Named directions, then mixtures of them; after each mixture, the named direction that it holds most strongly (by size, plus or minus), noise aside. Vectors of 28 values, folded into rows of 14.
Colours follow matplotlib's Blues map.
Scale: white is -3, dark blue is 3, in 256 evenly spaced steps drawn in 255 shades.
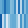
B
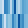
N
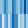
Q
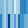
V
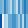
B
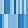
N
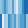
V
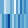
V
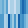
V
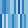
B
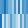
B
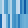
V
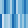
Q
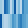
N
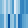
V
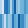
N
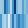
N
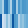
Q
